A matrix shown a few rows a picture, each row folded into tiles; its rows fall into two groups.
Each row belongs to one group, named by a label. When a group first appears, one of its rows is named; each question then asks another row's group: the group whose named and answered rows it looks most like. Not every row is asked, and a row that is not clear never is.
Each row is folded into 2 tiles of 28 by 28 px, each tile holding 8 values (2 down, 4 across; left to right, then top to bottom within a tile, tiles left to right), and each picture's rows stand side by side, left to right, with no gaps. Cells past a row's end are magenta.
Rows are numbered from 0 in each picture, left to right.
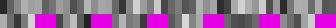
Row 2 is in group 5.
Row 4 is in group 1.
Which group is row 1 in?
5
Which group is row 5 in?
1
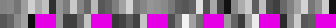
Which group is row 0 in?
5
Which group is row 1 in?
1
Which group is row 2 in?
1
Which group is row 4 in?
1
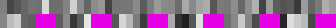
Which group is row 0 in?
5
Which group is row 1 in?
1
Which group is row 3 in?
1
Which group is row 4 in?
5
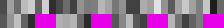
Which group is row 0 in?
5
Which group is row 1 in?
5
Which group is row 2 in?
5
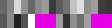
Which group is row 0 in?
1
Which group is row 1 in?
1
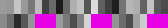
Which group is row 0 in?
1
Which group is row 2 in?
1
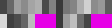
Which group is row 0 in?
1
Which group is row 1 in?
5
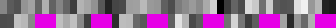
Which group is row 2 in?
5
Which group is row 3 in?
5
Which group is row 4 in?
5
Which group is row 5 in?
1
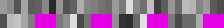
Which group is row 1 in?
5
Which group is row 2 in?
1
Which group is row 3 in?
1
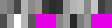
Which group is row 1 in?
1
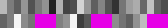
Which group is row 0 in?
5
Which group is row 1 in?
5
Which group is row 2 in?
1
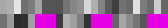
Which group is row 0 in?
1
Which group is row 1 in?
5
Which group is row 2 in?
5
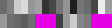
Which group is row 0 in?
1
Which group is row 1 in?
5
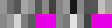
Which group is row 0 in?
5
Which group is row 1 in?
5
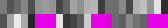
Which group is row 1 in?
1
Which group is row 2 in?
5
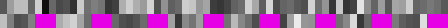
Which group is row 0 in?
1
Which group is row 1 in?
5
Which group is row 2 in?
1
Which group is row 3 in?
1
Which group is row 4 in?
5
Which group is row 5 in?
5
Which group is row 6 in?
5
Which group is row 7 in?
1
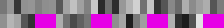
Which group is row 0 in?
5
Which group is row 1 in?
1
